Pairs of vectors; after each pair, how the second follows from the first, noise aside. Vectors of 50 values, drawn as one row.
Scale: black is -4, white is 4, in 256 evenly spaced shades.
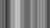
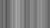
shrunk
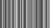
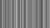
shrunk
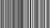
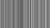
shrunk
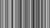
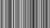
sign-scrambled
